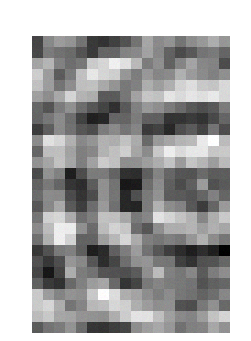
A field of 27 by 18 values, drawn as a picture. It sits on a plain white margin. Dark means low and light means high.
Stripes: horizontal, repeating 4 times. Odd rows or columns: none. Rings: centred on the middle right. Ninth with the lowest average: bottom right. Average level on the scale: 50%.
